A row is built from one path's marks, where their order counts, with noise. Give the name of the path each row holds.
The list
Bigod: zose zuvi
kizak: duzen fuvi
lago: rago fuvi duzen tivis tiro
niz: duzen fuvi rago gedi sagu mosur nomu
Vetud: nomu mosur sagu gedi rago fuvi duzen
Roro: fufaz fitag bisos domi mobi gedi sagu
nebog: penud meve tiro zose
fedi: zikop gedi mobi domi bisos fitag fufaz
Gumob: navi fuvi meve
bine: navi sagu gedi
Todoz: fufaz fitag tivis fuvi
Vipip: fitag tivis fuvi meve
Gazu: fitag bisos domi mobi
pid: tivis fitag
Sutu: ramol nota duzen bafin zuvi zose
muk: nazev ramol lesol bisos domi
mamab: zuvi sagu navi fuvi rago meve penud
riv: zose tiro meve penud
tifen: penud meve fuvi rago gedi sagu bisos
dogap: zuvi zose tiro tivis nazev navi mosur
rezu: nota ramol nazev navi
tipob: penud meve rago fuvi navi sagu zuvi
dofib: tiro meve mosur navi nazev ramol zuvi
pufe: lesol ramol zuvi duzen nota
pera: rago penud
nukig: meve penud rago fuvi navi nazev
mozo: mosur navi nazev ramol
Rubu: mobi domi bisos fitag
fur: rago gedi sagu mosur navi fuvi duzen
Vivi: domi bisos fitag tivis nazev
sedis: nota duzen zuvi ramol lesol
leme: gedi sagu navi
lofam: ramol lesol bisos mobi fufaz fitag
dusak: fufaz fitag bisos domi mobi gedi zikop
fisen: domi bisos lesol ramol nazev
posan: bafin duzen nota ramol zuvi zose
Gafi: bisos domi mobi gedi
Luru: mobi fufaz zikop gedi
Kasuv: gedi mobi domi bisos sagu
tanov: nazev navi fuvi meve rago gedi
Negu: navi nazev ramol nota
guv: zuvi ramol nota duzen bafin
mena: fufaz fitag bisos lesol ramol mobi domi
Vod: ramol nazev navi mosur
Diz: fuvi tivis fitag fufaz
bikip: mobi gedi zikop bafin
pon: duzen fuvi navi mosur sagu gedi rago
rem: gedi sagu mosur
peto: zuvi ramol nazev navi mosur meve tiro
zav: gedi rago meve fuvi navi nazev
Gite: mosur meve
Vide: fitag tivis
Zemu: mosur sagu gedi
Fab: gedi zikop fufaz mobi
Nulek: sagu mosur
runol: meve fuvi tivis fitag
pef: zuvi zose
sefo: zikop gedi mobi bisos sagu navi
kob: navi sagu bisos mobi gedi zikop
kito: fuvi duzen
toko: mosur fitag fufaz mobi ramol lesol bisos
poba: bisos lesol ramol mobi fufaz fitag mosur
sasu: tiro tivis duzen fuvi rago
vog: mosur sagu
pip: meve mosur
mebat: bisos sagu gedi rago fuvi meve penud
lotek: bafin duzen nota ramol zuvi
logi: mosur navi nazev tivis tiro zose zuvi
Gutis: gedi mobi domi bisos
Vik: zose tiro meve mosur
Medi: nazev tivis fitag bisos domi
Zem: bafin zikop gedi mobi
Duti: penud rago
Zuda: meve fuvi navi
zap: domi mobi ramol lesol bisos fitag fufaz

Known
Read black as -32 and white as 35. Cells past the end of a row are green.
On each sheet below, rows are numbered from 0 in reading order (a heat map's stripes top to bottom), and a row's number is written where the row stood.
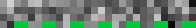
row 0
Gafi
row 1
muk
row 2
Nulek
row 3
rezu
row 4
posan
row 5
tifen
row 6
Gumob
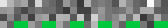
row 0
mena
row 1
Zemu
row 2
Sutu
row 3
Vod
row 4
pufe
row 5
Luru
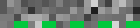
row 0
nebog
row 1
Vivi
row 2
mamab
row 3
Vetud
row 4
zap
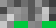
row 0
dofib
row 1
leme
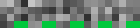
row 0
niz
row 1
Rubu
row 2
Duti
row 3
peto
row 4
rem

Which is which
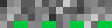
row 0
Negu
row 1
Kasuv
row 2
bikip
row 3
lotek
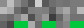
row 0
Zem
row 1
Roro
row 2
lago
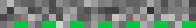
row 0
kito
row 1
pef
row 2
mozo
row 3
Medi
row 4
Bigod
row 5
guv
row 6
Vide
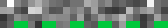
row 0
dusak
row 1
Fab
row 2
riv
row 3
Gutis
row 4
nukig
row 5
kob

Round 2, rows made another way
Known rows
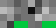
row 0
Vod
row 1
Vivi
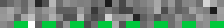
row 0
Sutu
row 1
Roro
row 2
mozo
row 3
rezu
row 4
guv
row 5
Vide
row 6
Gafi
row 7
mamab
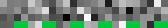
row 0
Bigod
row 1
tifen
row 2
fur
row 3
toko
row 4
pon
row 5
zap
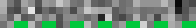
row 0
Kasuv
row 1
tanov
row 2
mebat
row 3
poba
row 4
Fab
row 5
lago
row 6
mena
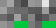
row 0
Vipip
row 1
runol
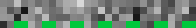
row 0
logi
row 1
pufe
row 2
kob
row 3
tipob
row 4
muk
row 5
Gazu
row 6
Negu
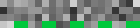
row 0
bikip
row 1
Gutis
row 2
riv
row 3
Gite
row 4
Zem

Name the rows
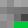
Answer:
Rubu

